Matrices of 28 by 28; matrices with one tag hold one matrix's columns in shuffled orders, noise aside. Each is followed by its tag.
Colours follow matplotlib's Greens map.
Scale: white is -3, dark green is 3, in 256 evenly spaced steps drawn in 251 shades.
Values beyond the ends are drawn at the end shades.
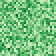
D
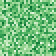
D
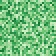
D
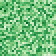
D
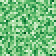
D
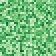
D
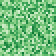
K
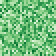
K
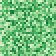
D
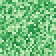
K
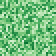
K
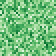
K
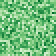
K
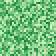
D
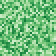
K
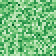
D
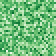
D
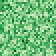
K
